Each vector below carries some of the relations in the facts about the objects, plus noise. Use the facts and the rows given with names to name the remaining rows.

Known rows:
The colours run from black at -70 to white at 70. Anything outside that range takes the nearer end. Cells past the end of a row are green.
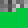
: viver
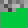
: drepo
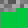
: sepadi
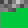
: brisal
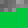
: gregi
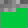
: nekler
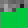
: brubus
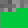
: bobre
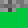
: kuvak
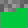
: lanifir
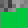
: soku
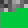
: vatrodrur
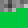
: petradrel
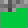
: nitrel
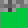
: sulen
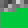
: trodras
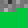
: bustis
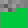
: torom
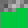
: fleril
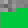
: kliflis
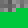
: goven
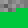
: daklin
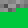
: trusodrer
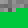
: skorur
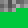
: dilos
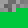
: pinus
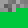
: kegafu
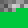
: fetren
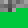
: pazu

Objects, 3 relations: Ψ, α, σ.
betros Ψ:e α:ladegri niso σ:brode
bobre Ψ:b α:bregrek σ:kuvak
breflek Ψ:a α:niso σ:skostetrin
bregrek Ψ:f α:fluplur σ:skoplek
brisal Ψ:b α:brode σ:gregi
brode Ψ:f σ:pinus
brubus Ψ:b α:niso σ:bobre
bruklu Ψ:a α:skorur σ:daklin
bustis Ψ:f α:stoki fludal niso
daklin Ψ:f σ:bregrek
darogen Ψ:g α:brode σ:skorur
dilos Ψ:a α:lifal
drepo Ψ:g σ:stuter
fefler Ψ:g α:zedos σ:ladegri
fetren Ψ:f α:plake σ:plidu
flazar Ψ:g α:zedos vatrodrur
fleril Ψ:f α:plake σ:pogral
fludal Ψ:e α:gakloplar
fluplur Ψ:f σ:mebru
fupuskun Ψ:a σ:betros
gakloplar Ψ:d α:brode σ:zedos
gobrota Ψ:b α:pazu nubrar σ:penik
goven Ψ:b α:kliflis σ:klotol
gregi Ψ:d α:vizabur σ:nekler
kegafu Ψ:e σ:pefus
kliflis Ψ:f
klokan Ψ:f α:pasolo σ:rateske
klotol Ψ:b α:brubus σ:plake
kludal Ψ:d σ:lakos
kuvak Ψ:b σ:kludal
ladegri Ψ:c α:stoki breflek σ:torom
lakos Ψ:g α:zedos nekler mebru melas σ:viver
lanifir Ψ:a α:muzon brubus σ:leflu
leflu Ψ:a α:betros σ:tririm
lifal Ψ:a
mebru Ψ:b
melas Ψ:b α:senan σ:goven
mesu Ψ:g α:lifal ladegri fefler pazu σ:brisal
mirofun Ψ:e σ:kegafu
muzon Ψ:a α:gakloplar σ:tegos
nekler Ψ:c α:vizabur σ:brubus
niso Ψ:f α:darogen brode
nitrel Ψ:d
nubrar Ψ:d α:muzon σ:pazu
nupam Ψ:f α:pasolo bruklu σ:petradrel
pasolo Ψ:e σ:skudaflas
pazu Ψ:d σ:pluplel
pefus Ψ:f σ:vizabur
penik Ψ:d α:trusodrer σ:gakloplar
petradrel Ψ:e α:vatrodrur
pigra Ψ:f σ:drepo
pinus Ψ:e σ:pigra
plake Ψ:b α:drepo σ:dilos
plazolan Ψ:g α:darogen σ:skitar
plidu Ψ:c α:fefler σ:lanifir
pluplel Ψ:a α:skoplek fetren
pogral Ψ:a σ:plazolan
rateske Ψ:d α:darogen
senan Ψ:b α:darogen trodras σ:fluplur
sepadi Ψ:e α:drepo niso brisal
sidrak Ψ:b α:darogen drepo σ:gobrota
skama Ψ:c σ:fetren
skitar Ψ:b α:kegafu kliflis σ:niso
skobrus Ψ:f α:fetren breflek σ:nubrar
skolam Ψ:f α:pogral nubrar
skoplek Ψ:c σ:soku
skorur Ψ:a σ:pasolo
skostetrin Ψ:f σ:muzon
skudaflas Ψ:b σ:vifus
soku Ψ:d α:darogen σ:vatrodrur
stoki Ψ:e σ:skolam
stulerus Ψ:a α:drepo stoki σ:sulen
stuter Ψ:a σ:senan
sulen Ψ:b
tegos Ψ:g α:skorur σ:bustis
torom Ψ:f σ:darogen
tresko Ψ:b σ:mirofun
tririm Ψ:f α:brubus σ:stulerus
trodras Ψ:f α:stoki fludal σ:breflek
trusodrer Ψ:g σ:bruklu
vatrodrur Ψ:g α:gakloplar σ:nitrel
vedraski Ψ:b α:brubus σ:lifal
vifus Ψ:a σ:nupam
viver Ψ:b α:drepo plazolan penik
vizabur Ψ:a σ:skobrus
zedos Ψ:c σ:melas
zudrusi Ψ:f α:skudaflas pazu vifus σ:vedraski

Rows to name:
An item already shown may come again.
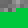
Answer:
skitar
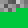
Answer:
stoki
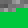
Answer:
flazar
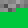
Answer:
trusodrer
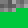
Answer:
lakos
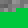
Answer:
tegos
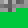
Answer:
fluplur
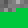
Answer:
gobrota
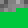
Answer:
bruklu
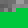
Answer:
penik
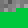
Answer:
skobrus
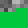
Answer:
plazolan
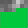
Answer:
sidrak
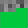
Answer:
klotol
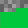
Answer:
lanifir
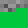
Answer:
trusodrer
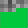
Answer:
dilos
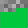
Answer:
skama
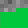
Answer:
leflu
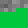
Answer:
tegos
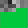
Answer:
senan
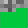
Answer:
fluplur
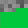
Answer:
tririm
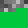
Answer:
muzon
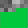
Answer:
plazolan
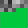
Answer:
darogen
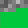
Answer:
mesu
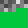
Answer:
fludal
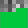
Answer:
viver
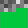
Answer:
fludal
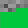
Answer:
trusodrer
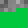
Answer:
bruklu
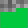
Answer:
nupam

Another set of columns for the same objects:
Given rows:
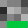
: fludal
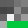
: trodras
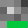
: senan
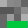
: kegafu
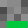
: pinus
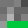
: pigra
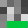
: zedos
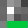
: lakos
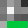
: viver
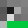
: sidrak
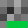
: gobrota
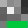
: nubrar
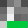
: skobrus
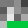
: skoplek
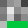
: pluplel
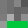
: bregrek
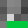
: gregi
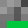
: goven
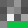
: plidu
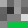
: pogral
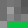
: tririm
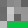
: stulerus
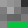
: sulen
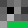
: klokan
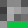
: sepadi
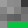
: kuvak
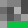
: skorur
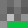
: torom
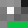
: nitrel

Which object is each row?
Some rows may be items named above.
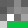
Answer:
fetren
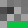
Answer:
brisal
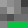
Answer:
klotol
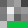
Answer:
pluplel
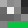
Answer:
nubrar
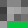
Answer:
sepadi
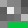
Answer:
vatrodrur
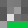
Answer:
rateske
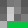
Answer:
bustis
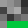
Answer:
pasolo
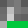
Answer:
bustis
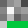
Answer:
pluplel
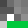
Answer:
fleril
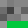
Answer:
lanifir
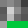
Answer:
soku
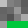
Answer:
brubus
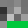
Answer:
betros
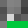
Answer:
gregi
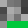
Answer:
gakloplar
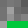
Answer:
tririm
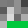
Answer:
skoplek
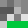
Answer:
breflek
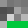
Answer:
trusodrer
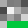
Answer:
drepo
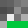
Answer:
trodras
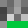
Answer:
fefler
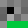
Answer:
tresko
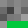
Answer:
lanifir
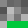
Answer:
niso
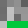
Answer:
stulerus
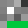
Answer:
dilos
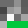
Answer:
ladegri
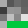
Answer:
brode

